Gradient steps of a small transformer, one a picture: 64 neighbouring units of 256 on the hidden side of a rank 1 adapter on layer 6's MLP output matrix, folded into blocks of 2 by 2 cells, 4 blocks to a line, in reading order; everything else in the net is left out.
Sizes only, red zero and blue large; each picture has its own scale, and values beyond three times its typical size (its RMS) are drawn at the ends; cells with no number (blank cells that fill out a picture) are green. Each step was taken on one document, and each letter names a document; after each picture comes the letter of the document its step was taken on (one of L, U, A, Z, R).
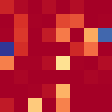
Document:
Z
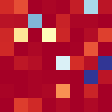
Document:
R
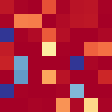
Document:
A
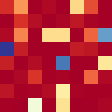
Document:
Z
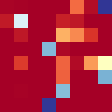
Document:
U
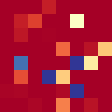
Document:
A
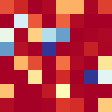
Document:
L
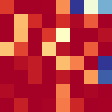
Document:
L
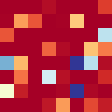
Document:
A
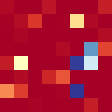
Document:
A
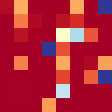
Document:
U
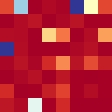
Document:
R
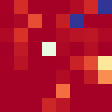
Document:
U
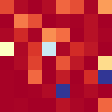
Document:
L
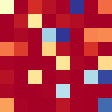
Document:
L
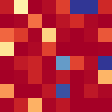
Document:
R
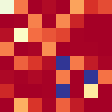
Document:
R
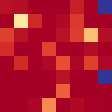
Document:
U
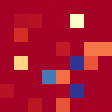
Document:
A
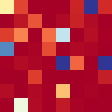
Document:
R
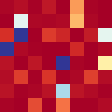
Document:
Z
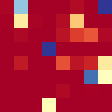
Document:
U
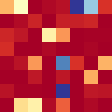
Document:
R
